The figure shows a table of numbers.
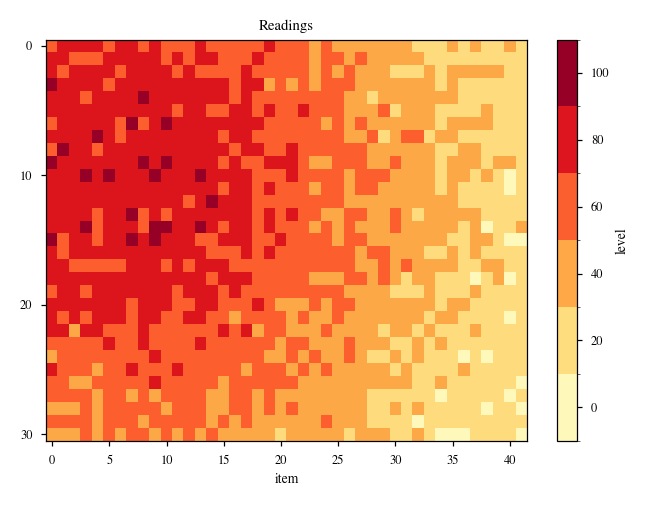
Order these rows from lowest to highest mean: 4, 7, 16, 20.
20, 4, 16, 7
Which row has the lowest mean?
30
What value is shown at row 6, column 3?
80
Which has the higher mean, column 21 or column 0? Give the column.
0
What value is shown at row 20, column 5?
80
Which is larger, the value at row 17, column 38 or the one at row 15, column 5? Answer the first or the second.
the second
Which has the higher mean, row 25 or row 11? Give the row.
11
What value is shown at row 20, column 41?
20
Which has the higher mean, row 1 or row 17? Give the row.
17
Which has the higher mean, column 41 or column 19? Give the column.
19
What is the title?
Readings
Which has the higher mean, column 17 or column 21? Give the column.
17
